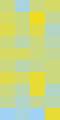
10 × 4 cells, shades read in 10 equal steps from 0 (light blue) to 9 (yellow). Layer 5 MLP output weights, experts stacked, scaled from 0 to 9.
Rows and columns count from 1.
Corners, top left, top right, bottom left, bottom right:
5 6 0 8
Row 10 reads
0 1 0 8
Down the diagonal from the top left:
5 5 7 3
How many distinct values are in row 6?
3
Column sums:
50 35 55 42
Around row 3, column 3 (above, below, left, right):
9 5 5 2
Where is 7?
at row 3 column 1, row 3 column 3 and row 7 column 1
